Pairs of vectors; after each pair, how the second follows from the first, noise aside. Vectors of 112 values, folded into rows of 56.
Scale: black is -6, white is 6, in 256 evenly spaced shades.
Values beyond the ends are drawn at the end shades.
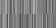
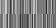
scaled up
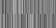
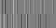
partly zeroed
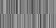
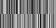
scaled up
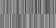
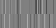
partly zeroed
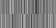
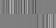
partly zeroed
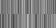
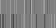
partly zeroed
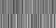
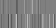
partly zeroed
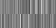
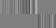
partly zeroed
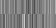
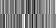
scaled up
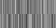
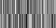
scaled up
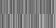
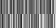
scaled up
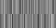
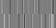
partly zeroed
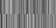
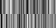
scaled up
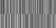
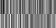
scaled up
